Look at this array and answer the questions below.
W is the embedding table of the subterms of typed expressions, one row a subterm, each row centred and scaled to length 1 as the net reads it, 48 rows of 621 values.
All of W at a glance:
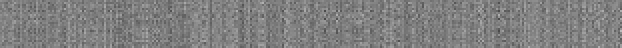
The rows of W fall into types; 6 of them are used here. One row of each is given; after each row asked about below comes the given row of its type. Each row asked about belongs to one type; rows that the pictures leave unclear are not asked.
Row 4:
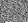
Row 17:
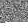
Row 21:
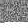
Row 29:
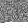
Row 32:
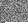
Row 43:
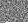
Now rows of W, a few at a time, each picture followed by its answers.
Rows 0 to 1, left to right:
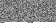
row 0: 43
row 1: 21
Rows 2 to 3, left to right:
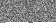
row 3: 32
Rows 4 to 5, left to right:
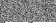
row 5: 29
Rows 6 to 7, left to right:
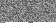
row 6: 4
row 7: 32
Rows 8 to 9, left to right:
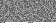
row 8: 4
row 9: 43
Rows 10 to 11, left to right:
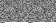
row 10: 43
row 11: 43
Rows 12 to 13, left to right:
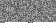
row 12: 21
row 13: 4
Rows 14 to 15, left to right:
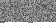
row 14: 21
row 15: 17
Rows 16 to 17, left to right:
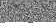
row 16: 17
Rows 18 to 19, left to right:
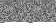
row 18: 43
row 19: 29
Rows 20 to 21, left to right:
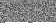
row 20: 4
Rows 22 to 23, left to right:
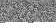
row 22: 4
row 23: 4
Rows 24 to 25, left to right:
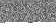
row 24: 43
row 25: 29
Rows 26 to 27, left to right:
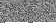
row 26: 4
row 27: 32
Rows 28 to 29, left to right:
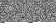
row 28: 32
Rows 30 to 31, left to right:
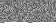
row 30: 43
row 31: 43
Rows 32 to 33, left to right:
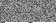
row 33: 29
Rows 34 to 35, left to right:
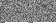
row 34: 32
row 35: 17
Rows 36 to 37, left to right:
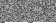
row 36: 29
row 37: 21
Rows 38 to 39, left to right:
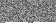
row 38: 4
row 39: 21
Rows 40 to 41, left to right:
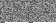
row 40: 17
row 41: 32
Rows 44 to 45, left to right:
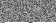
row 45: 29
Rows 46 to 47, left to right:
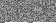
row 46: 29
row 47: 21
